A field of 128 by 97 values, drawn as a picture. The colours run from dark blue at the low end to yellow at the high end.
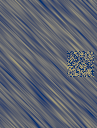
Odd patch: rougher, in the middle right. Grain: diagonal, down to the right. Slope: none. Roughest part: middle right.
